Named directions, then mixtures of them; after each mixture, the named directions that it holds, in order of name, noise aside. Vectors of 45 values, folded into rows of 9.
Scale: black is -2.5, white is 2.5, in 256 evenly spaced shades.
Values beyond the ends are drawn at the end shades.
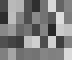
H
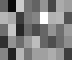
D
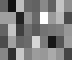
D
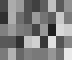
H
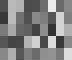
H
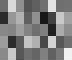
D, H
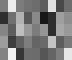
D, H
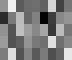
D, H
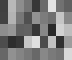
H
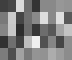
D, H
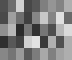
D, H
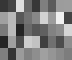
D, H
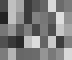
H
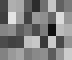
H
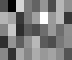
D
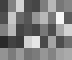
D, H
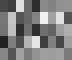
D, H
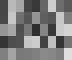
H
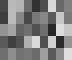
H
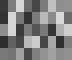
D, H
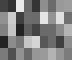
D, H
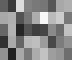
D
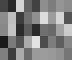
D, H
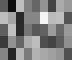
D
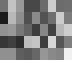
H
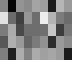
D, H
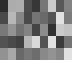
H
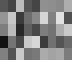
D, H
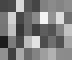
D, H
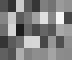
D, H
